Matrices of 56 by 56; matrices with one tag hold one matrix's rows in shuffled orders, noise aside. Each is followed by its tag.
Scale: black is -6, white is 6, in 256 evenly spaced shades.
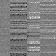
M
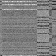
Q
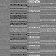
M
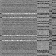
Q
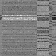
Q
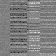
M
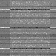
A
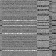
Q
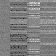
M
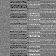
M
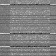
A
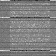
A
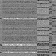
Q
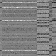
Q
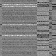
Q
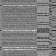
Q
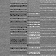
M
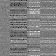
M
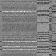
Q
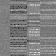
M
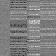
M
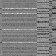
Q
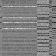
Q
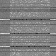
A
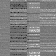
M
